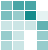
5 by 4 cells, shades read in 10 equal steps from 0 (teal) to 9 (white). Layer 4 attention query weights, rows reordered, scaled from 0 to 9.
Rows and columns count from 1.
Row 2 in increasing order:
0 4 5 8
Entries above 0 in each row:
4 3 4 4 4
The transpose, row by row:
4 4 7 5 6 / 2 5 7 7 7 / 2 0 7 9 9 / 9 8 3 5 5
